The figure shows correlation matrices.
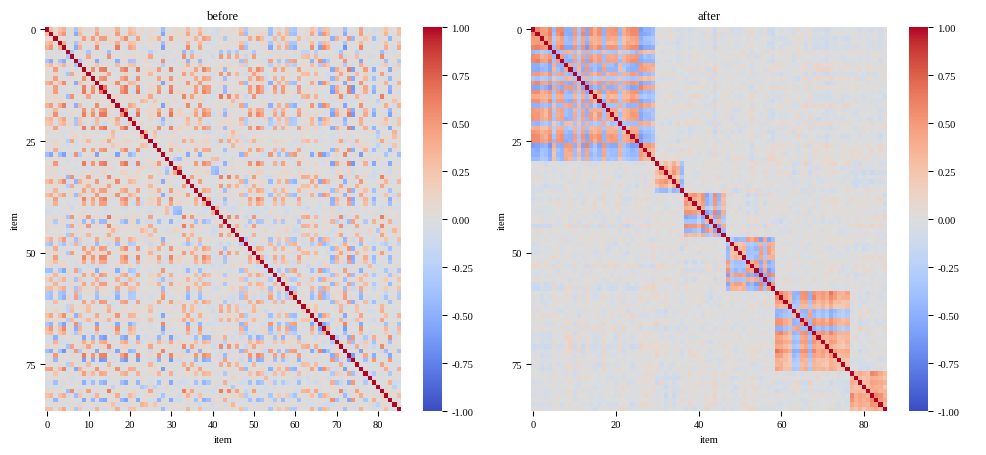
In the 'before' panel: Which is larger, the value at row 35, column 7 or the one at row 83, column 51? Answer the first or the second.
the first
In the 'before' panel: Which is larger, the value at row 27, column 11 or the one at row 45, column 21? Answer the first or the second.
the first
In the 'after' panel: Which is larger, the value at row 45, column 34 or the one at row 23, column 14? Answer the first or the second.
the second
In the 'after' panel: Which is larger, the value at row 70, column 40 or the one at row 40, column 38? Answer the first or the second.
the second
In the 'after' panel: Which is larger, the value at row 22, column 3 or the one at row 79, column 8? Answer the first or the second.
the first
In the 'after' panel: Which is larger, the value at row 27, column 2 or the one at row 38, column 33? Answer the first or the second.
the second
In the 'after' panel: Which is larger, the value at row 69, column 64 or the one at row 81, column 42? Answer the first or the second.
the second
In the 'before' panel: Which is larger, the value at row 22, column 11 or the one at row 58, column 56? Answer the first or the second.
the first
